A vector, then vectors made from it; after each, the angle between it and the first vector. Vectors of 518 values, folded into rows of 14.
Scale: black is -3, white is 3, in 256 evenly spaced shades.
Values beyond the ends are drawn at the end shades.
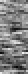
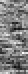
nearly parallel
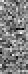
partly aligned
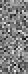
orthogonal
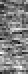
nearly opposite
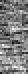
nearly opposite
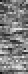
nearly opposite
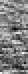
nearly parallel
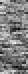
nearly parallel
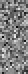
orthogonal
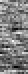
nearly parallel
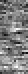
nearly opposite
